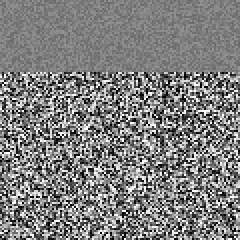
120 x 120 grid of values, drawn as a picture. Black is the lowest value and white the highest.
Odd rows or columns: none. Mirror symmetry: none. Seam: horizontal, 30% of the way down, the top part calmer. Slope: none. Stripes: none. Grain: fine. Histogram: bell-shaped.
